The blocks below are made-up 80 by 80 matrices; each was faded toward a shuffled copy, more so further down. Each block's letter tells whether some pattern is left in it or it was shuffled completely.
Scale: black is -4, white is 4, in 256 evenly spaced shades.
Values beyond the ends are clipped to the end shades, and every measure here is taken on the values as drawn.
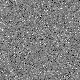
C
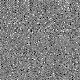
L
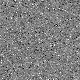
C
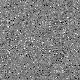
L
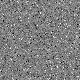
C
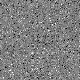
L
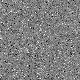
C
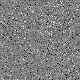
L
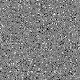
L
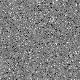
C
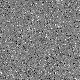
C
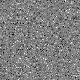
L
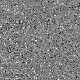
L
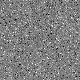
C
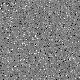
L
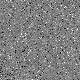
C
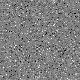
L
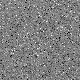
C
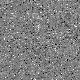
L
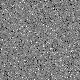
C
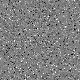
L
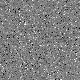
C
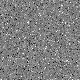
C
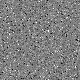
C
